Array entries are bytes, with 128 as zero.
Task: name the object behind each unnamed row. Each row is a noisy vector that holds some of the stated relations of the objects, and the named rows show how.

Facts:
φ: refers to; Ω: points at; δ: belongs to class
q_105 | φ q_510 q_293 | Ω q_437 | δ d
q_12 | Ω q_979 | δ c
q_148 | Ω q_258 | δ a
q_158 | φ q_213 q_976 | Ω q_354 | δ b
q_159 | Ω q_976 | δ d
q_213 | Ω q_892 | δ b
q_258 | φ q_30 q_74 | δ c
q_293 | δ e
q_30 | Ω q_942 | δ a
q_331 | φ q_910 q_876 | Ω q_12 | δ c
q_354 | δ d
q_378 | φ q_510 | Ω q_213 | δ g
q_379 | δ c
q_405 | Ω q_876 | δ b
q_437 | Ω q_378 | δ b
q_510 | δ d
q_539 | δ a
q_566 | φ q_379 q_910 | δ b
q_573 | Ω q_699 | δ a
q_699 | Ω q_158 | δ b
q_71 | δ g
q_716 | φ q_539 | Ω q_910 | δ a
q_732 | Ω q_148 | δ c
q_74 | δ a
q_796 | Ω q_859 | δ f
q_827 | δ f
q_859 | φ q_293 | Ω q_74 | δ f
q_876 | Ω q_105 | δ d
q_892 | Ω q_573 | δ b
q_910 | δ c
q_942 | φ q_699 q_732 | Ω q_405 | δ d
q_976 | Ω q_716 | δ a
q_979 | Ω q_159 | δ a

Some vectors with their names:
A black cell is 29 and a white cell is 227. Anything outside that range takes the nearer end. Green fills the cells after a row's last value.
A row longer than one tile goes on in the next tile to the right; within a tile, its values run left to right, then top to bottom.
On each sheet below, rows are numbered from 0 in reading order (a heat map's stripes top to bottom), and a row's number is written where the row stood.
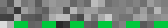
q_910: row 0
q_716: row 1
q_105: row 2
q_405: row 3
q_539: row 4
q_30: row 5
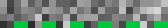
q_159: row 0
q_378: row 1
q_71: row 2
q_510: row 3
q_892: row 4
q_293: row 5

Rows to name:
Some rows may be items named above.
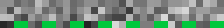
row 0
q_105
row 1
q_437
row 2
q_573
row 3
q_942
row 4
q_331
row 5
q_566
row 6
q_293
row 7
q_405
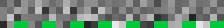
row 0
q_378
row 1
q_158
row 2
q_699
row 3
q_876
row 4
q_379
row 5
q_354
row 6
q_827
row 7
q_379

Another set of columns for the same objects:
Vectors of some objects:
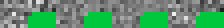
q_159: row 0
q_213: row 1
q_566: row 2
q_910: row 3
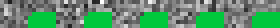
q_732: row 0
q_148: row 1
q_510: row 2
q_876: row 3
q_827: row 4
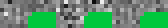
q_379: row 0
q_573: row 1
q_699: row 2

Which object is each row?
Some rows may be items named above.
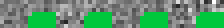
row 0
q_437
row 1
q_378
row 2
q_405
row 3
q_539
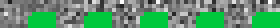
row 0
q_379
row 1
q_942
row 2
q_30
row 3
q_354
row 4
q_539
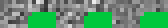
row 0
q_105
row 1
q_510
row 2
q_892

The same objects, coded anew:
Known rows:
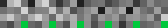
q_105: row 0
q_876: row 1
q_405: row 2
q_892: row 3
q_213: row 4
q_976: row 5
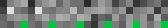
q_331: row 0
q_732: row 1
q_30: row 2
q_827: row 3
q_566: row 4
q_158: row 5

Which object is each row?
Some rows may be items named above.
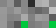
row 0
q_573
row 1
q_354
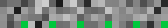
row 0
q_892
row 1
q_378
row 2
q_942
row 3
q_510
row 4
q_573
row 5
q_437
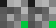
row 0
q_159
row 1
q_159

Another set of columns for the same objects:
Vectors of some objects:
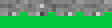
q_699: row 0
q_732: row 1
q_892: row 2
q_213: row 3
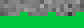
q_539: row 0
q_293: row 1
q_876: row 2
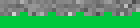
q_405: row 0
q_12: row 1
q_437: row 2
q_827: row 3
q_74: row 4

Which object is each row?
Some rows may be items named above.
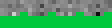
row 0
q_566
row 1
q_159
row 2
q_71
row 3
q_510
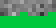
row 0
q_30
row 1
q_876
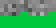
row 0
q_942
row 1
q_378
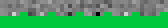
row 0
q_566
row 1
q_30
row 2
q_105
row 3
q_354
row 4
q_566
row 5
q_573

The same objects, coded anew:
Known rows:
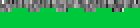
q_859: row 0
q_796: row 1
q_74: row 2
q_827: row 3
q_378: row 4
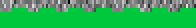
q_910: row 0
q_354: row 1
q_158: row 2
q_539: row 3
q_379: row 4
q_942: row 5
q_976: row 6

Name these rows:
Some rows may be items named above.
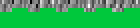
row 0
q_566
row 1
q_105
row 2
q_566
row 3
q_159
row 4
q_942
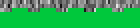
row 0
q_876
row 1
q_573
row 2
q_437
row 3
q_378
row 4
q_354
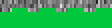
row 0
q_71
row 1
q_293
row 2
q_510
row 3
q_405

